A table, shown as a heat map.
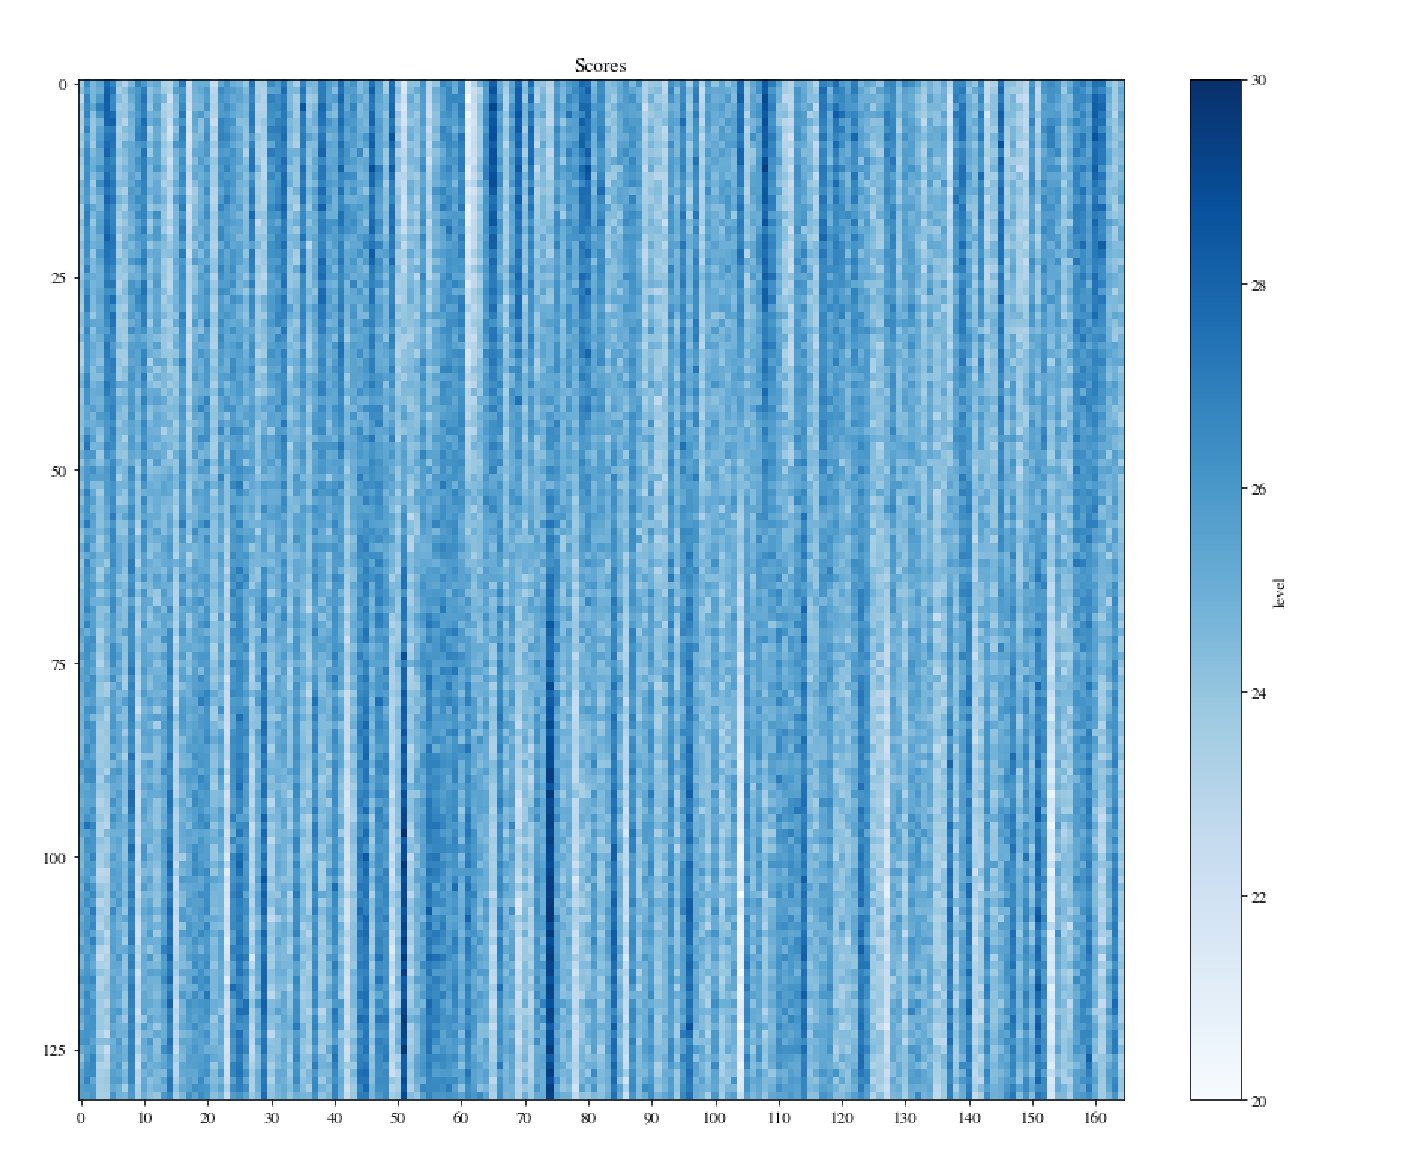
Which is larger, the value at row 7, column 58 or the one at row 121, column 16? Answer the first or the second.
the first
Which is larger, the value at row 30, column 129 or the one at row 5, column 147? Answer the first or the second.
the first
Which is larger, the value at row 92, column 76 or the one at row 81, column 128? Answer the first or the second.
the second
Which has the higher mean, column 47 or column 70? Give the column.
47
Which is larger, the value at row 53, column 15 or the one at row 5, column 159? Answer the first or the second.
the second
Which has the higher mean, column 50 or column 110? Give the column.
110
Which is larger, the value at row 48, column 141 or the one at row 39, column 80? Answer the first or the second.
the second
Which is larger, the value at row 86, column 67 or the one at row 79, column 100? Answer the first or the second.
the second
